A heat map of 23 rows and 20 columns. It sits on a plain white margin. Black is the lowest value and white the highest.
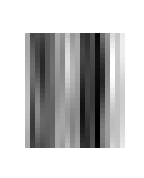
The grain runs up and down. Upright stripes repeat 2 times across the table. Overall the values sit about 50% of the way up the scale.
